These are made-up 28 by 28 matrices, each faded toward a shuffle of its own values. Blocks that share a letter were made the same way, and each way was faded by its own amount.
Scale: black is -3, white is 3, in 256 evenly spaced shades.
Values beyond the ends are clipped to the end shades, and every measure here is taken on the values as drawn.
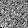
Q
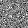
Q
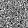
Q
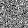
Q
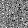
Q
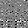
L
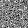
Q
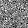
Q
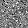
Q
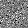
Q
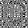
L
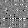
L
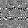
L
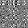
L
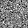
Q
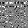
L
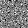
Q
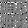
L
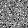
Q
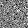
Q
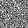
Q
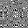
L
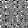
L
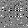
L
